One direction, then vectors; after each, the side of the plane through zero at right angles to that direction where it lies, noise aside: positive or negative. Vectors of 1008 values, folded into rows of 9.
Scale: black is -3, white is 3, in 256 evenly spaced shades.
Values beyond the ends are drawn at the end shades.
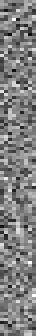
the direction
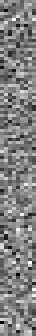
positive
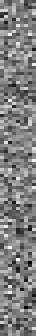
negative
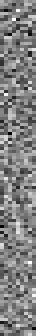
positive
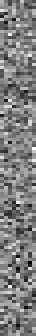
negative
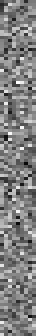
negative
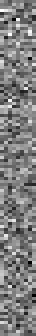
negative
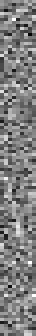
positive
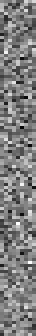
positive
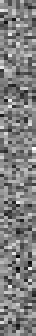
negative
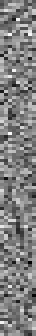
negative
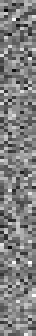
positive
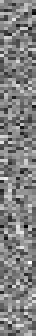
positive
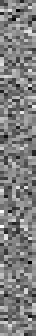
negative
